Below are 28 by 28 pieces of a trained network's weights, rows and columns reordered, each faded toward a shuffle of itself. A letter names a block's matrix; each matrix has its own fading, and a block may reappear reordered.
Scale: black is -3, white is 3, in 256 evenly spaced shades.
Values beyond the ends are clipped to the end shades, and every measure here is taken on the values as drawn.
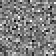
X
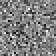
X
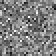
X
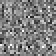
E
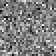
X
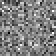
E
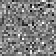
X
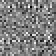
E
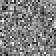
X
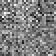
E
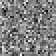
X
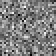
X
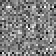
E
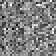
E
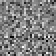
E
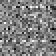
E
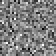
X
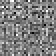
E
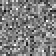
X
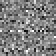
E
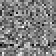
E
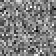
X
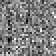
E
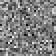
X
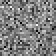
X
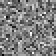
X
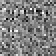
E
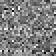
E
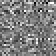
E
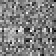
E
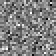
X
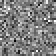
X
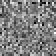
E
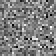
E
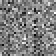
E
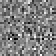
E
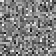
X
